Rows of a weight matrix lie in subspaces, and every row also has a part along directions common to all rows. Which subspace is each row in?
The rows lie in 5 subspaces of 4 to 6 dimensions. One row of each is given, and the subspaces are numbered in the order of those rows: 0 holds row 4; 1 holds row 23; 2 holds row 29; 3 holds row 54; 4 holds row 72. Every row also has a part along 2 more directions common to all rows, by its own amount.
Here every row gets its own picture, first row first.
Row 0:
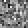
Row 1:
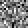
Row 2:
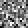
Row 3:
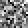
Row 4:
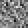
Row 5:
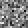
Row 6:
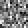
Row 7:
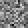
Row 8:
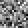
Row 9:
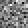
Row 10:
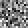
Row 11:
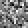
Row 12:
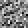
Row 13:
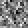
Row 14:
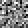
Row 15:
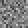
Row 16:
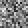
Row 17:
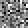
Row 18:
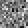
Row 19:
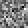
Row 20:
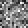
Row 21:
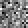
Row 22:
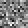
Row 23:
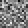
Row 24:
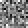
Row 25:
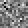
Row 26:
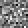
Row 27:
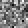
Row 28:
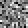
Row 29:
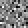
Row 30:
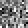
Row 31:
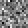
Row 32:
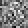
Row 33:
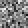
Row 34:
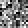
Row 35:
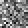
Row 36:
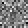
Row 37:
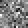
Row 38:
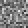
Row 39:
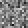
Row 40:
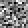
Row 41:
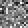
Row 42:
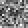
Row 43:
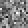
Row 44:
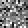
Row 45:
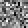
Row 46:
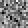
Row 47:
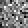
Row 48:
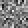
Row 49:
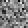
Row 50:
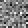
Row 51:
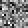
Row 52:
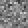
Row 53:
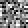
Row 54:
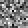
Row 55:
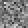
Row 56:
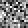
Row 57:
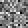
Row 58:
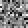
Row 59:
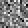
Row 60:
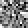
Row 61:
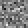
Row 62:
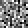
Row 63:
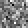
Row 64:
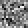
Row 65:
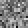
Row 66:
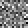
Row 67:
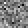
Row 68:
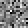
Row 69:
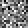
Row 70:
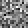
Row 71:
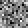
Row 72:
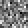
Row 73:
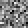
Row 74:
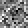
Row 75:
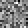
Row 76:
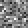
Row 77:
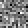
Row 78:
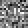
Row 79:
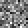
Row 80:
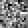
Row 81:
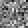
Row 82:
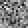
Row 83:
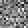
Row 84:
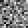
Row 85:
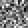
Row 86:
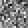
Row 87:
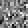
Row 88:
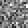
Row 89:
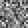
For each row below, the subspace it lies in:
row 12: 1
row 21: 0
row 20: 1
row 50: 2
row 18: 3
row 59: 2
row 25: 3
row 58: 2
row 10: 4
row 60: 4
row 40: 4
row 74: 0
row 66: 2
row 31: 0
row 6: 4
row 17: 2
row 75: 2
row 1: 3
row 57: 2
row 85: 3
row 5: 2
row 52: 4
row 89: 0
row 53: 0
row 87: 4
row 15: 1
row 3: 0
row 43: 0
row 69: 1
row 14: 1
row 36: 2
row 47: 4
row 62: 2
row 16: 1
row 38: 1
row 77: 2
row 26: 1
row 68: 2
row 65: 0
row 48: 3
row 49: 1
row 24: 1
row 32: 4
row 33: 1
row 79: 2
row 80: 4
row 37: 0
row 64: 3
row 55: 3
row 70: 1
